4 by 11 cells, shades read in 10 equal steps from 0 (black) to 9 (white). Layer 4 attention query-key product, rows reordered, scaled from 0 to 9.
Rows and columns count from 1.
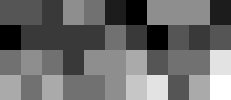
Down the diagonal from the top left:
3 2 4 4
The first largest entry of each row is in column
4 6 11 11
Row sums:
34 22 50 62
